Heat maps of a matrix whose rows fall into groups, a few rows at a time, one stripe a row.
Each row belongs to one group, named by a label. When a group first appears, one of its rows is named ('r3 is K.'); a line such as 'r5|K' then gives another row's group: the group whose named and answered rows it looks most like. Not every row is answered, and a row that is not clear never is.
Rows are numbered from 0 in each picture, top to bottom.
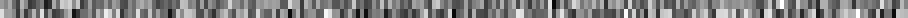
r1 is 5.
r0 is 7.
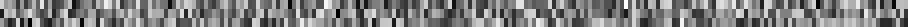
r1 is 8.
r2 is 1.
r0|5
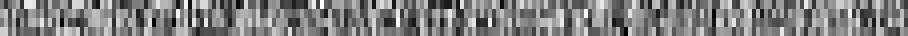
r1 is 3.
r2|3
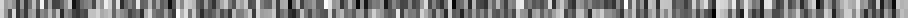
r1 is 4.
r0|5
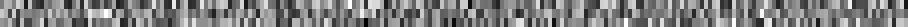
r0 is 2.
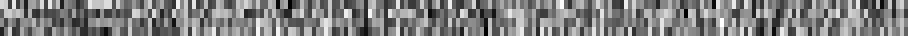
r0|3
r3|7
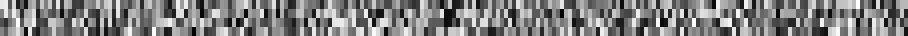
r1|8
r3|2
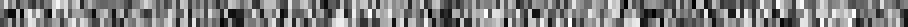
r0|7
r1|1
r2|1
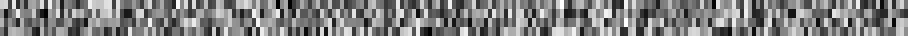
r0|3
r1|1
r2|4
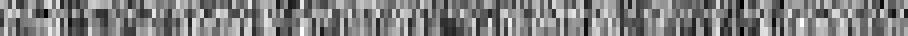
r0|4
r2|7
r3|7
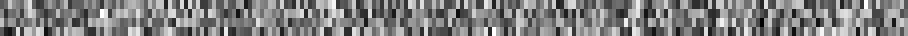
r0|8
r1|1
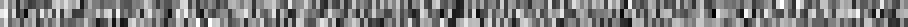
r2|8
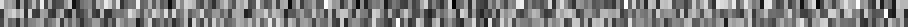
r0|5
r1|2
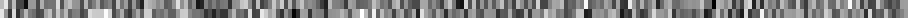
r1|4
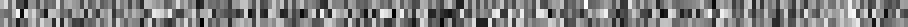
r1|1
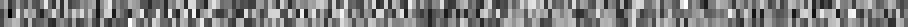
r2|2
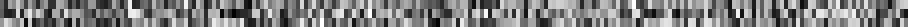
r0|2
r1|1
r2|2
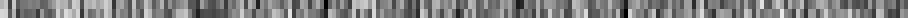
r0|3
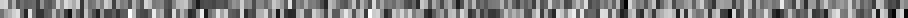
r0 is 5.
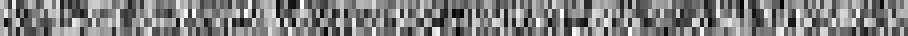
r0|4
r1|7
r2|1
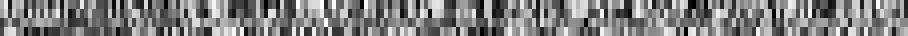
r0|8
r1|8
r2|7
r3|2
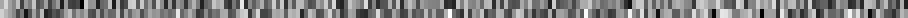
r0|8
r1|5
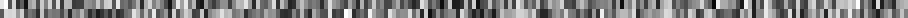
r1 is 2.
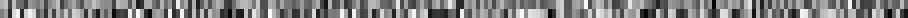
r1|1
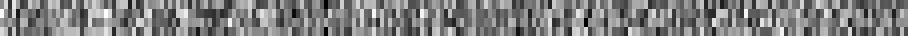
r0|3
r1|4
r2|7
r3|3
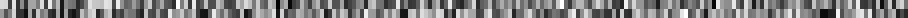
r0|3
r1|8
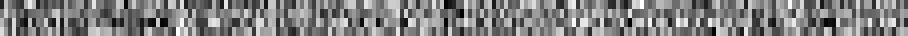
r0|8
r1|7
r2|8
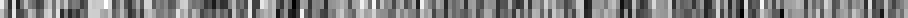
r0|4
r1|4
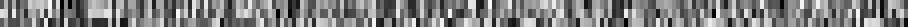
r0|3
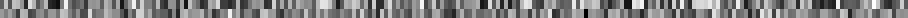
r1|7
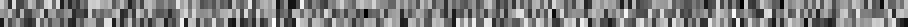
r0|4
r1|7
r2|8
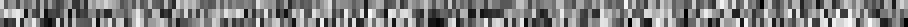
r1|2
